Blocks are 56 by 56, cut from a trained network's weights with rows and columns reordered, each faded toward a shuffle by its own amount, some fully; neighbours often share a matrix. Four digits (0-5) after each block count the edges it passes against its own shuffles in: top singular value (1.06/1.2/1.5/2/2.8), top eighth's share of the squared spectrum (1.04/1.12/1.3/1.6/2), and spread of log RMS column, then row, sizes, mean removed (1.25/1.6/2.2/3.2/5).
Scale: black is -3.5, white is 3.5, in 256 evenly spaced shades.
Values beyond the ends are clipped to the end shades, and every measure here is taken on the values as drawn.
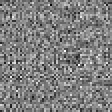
4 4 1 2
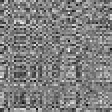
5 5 3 3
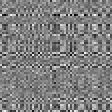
5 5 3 4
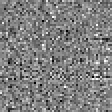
3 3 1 2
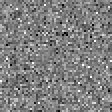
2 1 0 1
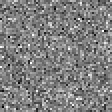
1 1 0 0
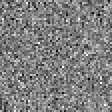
3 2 0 0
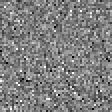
0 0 0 0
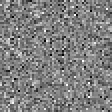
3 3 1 1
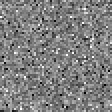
0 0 0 0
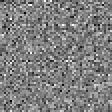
4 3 1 2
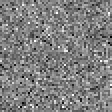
1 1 0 0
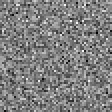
2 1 0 0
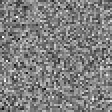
0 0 0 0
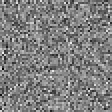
3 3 1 1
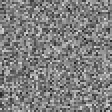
2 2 0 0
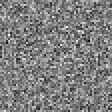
0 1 0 0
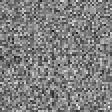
3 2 0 0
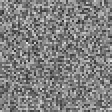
0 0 0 0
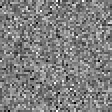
2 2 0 0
